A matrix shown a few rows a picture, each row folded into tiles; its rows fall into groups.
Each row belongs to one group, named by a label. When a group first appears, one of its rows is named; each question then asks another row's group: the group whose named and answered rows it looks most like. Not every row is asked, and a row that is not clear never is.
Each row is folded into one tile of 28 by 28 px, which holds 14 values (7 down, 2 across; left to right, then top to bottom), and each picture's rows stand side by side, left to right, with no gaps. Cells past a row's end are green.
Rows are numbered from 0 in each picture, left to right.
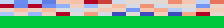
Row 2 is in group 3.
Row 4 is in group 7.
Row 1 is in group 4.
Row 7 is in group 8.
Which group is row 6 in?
7
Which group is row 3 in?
3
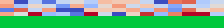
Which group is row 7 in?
8
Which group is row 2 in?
3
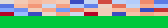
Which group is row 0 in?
3
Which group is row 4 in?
4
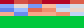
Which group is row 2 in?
3
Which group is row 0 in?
3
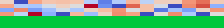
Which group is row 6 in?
3
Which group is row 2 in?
7
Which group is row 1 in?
3
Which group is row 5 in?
7
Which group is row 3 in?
4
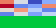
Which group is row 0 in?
4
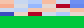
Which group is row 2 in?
4
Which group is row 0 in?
7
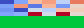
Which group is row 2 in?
8
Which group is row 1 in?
3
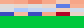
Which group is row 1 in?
7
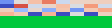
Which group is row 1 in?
7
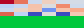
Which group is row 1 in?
7
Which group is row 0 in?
3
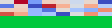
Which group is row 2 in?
7
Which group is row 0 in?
8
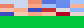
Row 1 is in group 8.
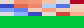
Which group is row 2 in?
8
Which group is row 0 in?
3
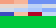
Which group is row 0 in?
7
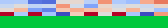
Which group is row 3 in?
8
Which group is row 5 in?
7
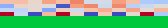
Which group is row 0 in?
3
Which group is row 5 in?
8
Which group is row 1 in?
7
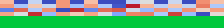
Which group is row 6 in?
8
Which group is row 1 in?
8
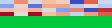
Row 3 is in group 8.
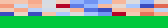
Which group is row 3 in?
3
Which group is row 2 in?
4
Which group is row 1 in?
7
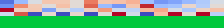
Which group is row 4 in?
3
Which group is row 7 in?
8
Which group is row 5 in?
4
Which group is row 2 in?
7
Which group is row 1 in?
7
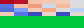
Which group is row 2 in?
7
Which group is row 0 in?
3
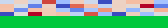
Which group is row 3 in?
8
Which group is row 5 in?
4
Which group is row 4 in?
7
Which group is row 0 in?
7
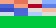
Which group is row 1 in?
4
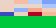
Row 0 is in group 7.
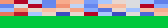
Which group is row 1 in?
4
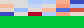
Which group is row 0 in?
7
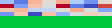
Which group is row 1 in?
7
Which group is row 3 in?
3
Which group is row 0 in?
4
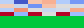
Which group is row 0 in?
8
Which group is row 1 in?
3
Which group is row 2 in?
8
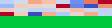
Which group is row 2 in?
4
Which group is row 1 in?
7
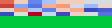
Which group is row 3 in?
3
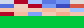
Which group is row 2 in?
3
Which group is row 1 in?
4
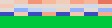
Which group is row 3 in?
7
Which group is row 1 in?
7
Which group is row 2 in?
7
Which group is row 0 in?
7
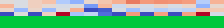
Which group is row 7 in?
8
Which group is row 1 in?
7
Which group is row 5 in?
7
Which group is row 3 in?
3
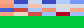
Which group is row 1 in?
8
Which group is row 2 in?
8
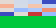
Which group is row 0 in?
7
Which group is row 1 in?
8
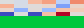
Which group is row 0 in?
7
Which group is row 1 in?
7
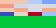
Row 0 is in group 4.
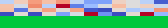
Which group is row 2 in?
4
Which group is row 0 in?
7
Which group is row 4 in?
7
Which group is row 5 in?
8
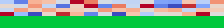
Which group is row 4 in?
4
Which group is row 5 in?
4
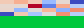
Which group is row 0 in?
7
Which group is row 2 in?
8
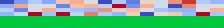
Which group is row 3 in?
8
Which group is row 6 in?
3
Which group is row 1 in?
8
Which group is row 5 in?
7
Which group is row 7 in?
8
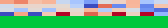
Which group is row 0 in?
7
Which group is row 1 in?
7
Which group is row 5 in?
3
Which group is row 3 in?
3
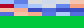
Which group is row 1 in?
3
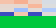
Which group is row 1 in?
7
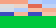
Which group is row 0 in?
7
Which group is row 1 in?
4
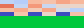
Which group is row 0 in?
4
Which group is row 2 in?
7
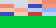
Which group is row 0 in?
4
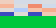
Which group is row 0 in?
7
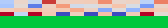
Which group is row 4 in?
7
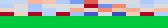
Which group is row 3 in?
4
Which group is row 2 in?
8
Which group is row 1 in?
3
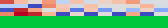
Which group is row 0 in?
8
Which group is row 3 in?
7
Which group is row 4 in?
7
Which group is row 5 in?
7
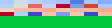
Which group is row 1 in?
4
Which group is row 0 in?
8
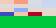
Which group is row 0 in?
7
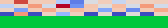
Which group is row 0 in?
7
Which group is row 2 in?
4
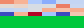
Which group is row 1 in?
8
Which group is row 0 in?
7
